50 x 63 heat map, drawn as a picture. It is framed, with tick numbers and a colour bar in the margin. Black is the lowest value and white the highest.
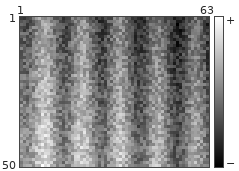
Stripes: upright, repeating 5 times. Ninth with the lowest average: top right. Ninth with the highest average: bottom left. Slope: up to the bottom left. Average level on the scale: 50%.
